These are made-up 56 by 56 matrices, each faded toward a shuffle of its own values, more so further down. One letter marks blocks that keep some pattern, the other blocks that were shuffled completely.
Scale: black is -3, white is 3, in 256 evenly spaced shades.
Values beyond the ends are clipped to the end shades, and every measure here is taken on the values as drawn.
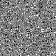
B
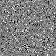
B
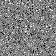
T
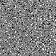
B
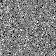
T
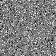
T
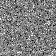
T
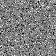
T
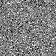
T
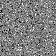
T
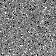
T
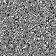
B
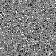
B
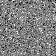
B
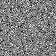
T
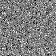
B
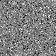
T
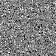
B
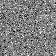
B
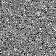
T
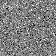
T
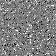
B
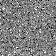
T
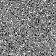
B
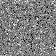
T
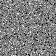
T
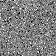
T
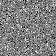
B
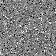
T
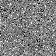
B
